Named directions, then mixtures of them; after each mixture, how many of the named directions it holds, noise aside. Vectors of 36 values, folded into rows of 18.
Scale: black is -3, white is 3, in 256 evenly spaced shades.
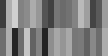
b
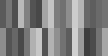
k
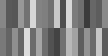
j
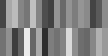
two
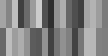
one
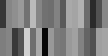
three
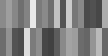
two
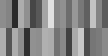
three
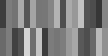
three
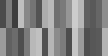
one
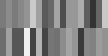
two
